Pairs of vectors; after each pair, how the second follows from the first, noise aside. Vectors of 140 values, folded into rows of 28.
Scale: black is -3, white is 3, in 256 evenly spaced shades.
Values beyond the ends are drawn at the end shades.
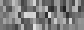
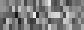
reversed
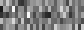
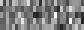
reversed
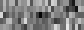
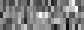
negated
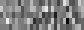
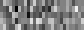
reversed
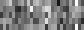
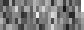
wrapped around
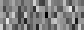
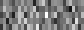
negated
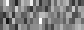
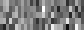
reversed
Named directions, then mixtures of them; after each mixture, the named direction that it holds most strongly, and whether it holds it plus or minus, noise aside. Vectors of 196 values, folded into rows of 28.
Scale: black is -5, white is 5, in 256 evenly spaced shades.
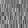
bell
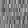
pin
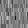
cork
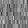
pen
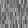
bell, plus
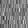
bell, minus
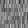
pin, plus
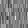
cork, minus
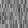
bell, plus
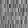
pin, minus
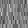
pen, minus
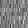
pin, minus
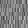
bell, minus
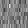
pin, plus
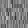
cork, plus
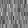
pen, minus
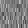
bell, plus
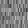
pin, minus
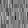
cork, plus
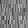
bell, minus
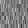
bell, plus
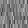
pen, plus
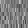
bell, plus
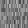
pin, plus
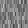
bell, plus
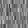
pen, plus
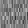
cork, plus
